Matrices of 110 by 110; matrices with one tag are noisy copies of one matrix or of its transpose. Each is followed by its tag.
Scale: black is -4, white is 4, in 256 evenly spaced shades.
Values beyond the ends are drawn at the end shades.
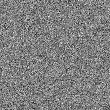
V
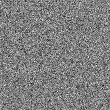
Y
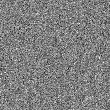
V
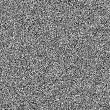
V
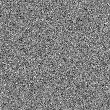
Y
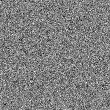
Y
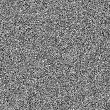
V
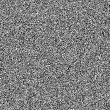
V
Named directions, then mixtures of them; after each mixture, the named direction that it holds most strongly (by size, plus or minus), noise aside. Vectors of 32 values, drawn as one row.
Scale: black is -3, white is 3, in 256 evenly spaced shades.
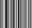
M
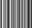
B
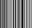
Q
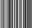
Q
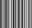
Q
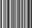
B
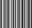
B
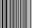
B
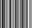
B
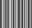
B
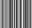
Q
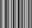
M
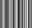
M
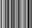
B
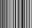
Q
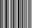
M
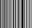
Q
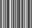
B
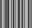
B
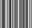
M
